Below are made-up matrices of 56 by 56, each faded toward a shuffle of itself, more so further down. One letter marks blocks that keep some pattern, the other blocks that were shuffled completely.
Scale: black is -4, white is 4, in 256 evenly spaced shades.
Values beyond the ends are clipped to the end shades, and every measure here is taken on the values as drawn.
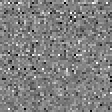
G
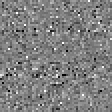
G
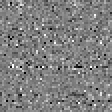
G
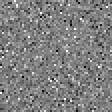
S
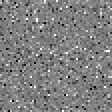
S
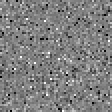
S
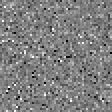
S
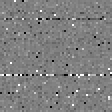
G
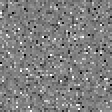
S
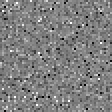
S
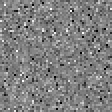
S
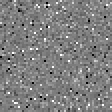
S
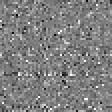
G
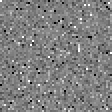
S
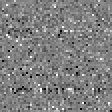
G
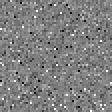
S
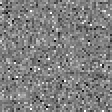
S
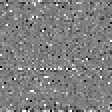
G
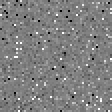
S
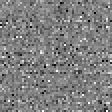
G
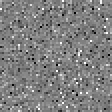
S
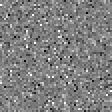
S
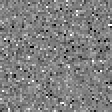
S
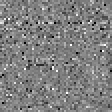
G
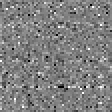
G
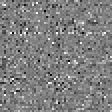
G
